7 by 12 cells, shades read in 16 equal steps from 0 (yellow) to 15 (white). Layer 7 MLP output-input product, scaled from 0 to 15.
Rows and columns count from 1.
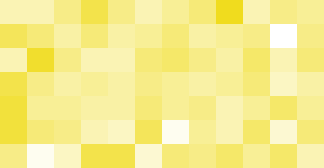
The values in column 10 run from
5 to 10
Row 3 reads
10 1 7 10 10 6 5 7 9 5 10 6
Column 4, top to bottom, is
3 6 10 8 9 10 3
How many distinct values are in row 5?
7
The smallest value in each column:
2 1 7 3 3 4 5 6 0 5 5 6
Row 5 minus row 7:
-5 -6 -3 6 6 -6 2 0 5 0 0 -2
